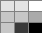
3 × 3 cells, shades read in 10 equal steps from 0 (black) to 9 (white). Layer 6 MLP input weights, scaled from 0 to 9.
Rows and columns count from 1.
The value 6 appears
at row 2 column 3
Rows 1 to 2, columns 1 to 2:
8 8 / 7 7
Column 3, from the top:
9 6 0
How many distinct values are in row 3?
3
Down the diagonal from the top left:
8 7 0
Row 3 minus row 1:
-1 -6 -9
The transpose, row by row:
8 7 7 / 8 7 2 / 9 6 0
